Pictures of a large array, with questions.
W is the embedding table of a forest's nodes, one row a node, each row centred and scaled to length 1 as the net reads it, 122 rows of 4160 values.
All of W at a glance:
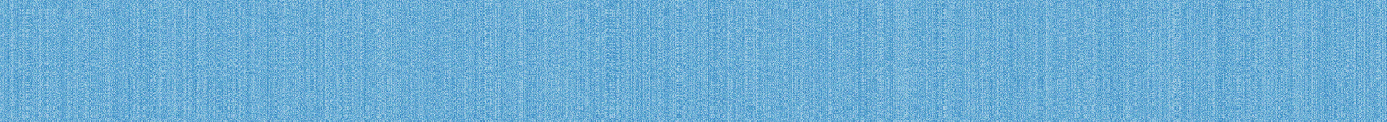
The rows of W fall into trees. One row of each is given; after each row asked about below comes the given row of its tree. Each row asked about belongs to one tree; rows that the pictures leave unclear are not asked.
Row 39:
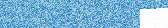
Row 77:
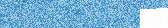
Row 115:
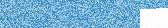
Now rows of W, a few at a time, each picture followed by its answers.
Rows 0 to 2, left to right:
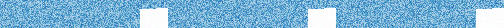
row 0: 39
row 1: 77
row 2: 77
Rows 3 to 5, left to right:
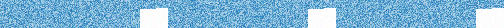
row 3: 39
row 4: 39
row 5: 39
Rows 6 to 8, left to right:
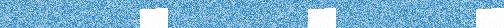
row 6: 39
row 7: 77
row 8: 39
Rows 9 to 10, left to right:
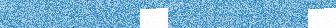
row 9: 115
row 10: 115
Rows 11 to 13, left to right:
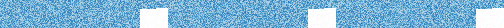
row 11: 39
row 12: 115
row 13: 115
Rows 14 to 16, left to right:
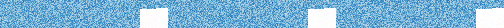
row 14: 39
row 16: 115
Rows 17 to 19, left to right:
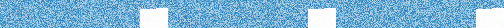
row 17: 77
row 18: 115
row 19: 39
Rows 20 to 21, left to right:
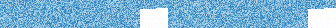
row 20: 39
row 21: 39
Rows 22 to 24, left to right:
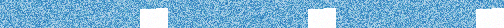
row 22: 115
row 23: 39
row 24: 39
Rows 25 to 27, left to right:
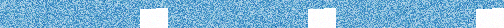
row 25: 115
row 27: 39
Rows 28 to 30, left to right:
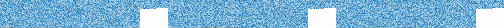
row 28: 77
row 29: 115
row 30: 115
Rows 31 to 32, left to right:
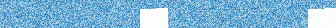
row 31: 115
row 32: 39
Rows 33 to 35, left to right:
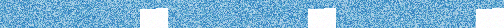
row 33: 39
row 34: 115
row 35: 77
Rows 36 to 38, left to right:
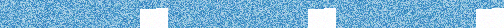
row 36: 115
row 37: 39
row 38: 39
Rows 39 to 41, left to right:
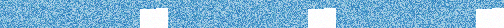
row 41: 77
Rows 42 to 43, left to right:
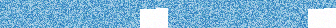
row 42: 39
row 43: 115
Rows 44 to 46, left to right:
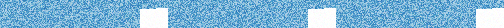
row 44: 39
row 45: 39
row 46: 115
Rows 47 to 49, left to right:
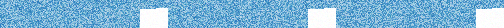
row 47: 77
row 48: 39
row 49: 115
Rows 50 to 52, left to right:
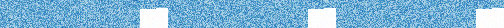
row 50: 77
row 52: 39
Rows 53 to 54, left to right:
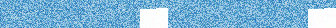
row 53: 77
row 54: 115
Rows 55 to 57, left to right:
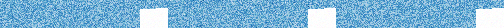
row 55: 39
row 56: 77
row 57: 39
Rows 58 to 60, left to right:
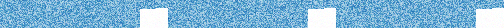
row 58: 39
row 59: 77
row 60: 77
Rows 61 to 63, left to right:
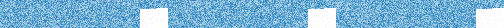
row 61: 115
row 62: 39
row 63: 115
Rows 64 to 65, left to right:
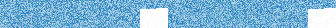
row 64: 115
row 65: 77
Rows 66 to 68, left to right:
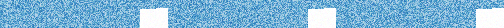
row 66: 77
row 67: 39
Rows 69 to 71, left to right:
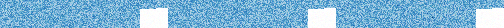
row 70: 77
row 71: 77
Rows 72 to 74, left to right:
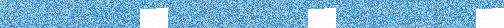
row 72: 115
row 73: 39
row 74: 115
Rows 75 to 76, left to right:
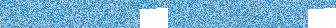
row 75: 39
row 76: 39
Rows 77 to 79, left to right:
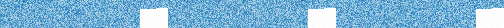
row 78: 77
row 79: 39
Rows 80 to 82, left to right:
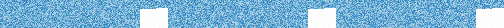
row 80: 39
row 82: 115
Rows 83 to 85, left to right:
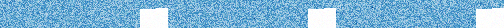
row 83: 39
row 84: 115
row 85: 115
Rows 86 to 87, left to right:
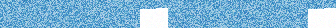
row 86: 39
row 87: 115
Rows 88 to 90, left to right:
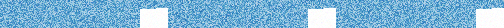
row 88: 39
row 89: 39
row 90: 39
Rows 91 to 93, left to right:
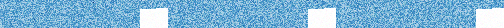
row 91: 115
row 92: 39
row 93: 77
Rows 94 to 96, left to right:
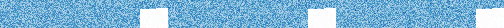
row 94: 115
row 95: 39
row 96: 115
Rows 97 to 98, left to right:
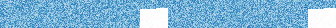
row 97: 77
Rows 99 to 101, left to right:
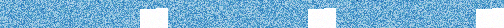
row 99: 39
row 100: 115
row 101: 115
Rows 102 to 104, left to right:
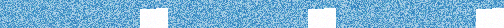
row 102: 39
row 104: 77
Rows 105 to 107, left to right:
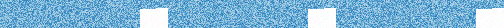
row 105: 39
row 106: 115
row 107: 115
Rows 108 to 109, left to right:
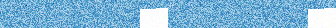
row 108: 115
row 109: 115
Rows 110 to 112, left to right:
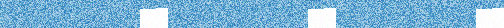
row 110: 39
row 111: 39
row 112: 115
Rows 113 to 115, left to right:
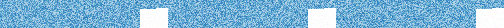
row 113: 39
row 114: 115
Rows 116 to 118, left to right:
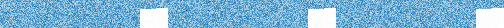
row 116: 115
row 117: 115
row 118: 39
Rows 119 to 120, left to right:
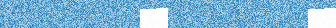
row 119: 77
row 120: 39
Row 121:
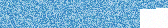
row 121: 39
